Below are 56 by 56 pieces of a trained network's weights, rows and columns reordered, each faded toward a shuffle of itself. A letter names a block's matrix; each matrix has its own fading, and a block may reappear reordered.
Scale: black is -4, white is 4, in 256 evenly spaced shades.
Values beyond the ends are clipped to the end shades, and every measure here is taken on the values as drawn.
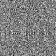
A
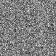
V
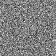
V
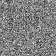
V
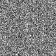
V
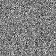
V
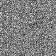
V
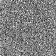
V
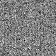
V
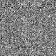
A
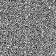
V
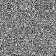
A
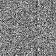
V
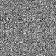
A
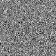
A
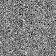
V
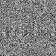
A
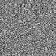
A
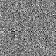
A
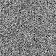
V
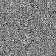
A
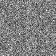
V
